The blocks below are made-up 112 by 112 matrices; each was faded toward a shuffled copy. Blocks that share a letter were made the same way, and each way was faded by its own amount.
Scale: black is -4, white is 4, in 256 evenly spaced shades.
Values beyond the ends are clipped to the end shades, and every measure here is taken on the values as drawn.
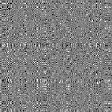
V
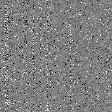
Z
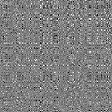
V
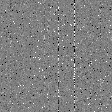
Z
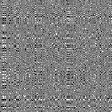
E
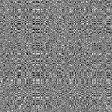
E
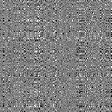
V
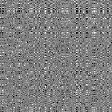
E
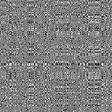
E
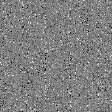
Z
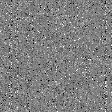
Z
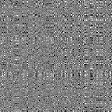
V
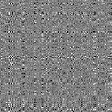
V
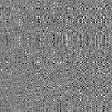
V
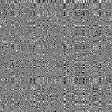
E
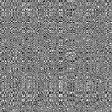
E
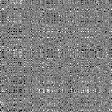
V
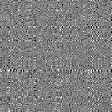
V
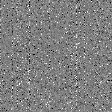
Z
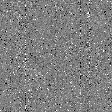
Z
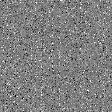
Z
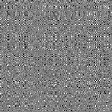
V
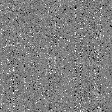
Z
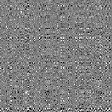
V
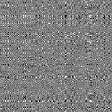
V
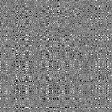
V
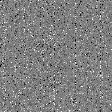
Z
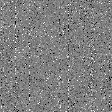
Z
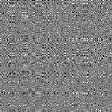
V
